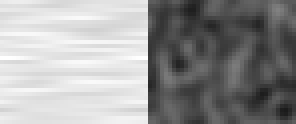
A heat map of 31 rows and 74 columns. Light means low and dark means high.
It is made of 1 by 2 panels. Panel 1,1: very low, streaked across, faint in contrast. Panel 1,2: high, blotchy.
